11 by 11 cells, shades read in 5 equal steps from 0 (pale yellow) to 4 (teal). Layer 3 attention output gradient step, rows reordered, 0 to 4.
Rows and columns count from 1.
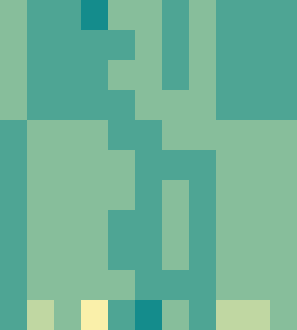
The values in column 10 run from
1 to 3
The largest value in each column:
3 3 3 4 3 4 3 3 3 3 3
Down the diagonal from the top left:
2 3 3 3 3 3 2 3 2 2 2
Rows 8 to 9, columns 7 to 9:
2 3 2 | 2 3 2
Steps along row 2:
up same same same down up down up same same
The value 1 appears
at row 11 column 2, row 11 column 9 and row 11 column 10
